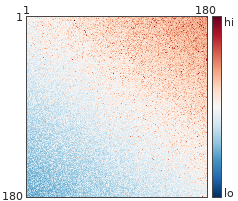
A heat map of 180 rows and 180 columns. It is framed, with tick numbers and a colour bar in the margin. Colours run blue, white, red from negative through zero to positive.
Ninth with the lowest average: bottom left. Grain: fine. Slope: up to the top right. Odd rows or columns: none. Ninth with the highest average: top right. Mirror symmetry: none. Stripes: none.
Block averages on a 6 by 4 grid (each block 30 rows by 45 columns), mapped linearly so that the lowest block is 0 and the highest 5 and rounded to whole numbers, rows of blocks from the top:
3445 / 2344 / 2234 / 1233 / 1123 / 0112
